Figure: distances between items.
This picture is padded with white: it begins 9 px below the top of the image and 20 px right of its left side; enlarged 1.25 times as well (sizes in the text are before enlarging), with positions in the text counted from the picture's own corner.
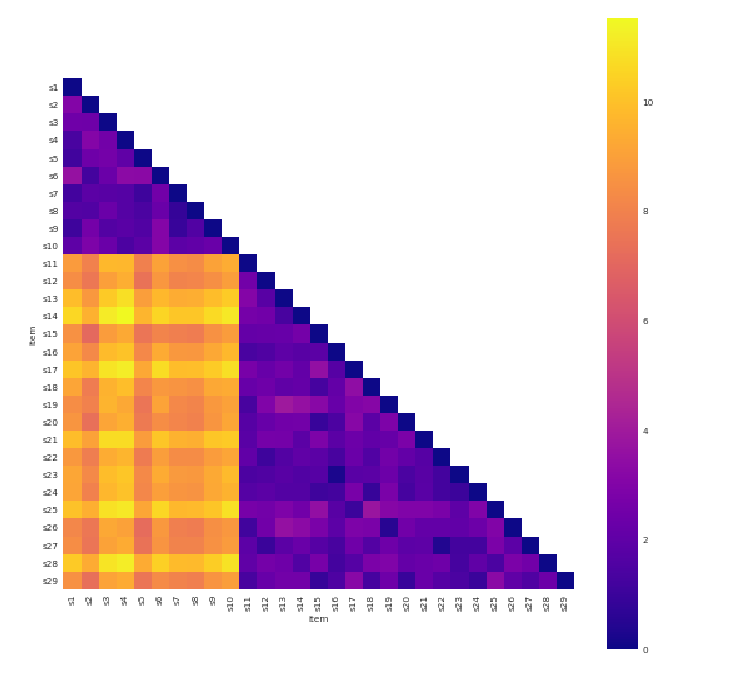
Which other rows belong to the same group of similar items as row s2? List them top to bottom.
s1, s3, s4, s5, s6, s7, s8, s9, s10
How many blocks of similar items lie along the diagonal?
2
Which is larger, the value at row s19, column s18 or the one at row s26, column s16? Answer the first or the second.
the first
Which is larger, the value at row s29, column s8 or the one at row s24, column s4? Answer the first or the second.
the second
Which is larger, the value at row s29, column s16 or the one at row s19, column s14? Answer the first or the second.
the second
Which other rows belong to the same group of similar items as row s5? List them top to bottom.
s1, s2, s3, s4, s6, s7, s8, s9, s10
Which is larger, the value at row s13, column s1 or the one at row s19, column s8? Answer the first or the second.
the first
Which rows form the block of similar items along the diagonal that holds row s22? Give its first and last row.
s11 to s29
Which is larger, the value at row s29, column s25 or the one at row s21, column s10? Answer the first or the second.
the second
